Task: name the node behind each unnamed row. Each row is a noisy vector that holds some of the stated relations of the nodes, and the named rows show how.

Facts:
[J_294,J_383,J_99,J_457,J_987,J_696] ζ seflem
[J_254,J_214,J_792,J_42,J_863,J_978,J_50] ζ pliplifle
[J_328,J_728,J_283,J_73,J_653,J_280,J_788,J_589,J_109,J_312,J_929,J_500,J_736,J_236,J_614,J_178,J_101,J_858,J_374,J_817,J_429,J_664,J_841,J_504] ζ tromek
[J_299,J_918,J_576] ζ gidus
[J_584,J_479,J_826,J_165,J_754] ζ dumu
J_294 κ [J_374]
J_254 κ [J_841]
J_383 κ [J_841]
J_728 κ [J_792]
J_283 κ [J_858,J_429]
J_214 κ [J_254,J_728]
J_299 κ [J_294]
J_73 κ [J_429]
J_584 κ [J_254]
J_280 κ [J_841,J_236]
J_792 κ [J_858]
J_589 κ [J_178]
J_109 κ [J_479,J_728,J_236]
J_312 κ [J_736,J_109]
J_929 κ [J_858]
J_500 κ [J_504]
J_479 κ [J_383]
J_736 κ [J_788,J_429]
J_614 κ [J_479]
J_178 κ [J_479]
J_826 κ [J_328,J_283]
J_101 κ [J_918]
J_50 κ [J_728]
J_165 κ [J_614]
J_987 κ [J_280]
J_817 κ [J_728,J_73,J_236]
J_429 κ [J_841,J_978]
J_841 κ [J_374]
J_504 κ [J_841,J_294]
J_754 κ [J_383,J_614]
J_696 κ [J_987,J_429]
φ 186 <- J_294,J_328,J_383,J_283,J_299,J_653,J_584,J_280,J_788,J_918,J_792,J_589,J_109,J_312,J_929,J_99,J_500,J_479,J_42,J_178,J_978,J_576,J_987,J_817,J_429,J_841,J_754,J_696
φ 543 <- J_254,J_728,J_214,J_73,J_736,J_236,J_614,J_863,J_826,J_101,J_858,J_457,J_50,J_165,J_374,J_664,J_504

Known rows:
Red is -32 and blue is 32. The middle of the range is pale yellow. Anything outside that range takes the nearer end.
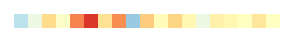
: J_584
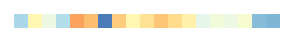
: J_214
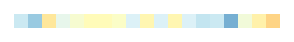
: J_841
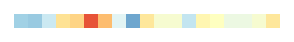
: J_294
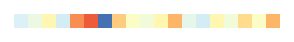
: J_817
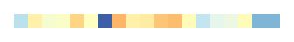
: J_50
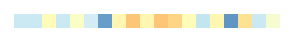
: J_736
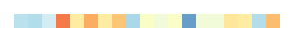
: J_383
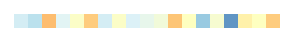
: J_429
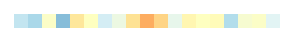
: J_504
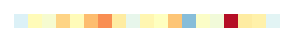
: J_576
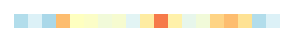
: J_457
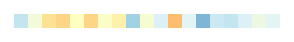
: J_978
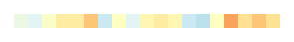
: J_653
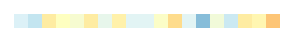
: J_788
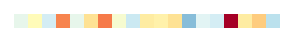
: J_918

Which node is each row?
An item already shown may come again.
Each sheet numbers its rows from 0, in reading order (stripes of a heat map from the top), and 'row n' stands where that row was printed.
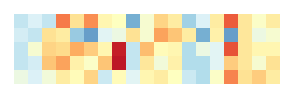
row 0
J_99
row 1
J_858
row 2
J_754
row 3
J_479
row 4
J_653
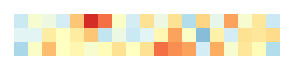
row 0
J_299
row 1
J_283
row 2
J_826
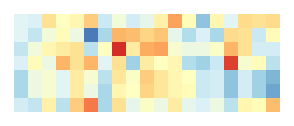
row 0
J_283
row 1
J_614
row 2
J_165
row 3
J_42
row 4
J_254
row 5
J_254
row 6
J_280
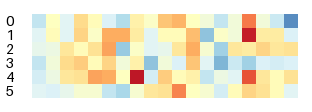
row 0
J_863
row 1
J_576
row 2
J_929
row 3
J_978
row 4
J_754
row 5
J_664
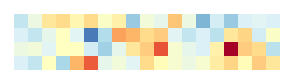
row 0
J_978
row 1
J_614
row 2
J_101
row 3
J_500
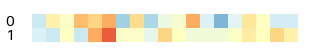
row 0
J_792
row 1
J_500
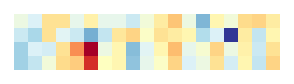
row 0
J_328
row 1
J_236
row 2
J_696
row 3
J_987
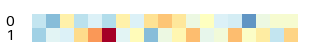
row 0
J_374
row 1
J_696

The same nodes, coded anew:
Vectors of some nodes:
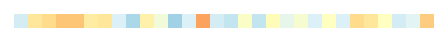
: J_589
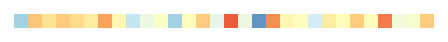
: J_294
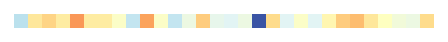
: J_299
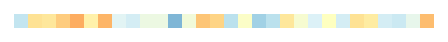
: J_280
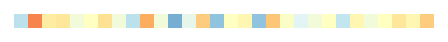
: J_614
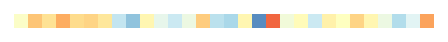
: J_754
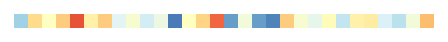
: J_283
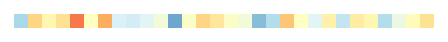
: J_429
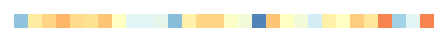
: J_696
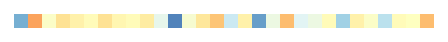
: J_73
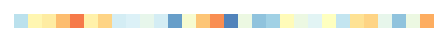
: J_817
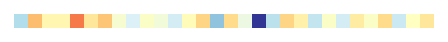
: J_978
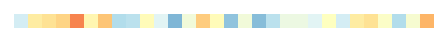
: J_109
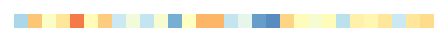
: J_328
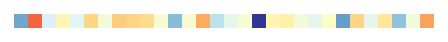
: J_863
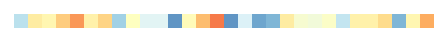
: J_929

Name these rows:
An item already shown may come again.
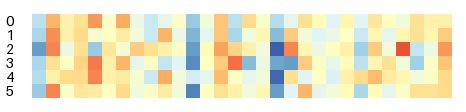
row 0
J_841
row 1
J_614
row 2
J_457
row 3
J_283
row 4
J_299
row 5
J_236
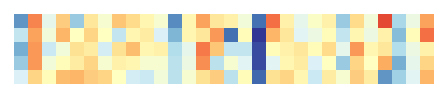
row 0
J_457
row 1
J_826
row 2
J_918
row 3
J_42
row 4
J_584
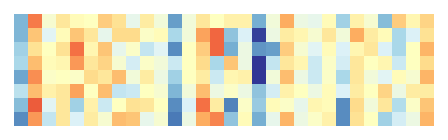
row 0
J_374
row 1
J_576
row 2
J_283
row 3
J_978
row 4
J_254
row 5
J_788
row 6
J_101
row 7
J_664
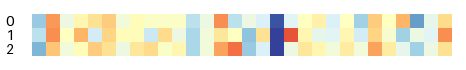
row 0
J_42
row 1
J_165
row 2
J_576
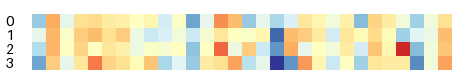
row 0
J_653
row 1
J_479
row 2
J_99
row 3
J_792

